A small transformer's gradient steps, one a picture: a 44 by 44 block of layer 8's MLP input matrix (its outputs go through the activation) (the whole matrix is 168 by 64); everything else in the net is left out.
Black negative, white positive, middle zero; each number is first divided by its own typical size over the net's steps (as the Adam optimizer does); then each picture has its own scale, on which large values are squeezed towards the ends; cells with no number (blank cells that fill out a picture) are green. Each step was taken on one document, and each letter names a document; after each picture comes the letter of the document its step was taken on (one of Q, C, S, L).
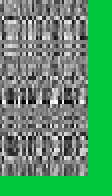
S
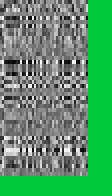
S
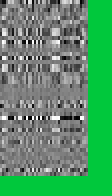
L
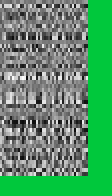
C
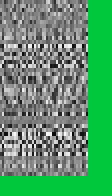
S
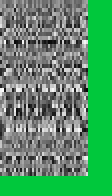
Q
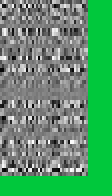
L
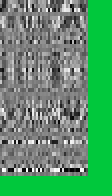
L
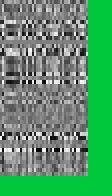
S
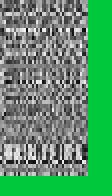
S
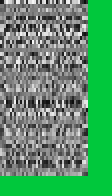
Q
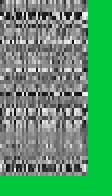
Q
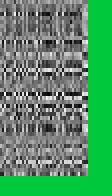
Q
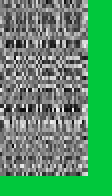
Q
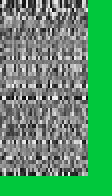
C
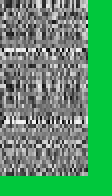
C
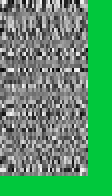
C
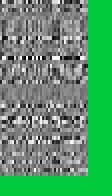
L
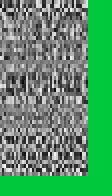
C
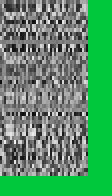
C
